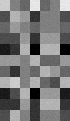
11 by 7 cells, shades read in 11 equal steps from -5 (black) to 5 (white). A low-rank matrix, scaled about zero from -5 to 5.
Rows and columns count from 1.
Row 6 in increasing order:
-1 -1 0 1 1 1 2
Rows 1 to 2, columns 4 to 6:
4 -1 0 | -3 0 0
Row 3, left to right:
-1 1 0 -1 0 0 -1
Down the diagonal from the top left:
3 2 0 -3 2 -1 -1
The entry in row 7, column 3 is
0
